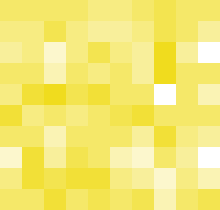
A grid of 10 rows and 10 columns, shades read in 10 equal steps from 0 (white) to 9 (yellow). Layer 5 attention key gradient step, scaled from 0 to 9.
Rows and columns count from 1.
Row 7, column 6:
6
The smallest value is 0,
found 3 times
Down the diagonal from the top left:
6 5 2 6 8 7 4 6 5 7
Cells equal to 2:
4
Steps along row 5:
up up down up down same down up down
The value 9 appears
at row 3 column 8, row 4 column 8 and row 5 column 3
